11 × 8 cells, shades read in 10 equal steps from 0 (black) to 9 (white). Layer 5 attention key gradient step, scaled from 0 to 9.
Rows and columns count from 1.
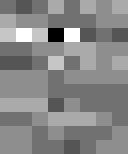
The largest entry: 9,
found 2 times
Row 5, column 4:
7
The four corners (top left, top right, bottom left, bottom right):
4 6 5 5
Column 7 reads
5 5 4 5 5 5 4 4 5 4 5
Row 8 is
6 6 6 3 5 4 4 4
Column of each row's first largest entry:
4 1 2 5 4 1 1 1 4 1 1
